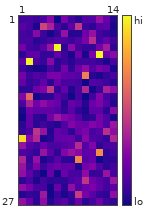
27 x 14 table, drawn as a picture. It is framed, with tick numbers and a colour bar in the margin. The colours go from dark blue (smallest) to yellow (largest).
Stripes: none. Odd rows or columns: none. Grain: fine. Calmest part: centre. Histogram: skewed, a long tail of high values.
